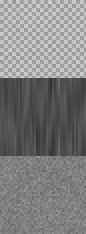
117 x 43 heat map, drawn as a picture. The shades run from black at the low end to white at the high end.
It is made of 3 by 1 panels. Panel 1,1: high, checkered. Panel 2,1: low, streaked downward, faint in contrast. Panel 3,1: middling, fine-grained, faint in contrast.
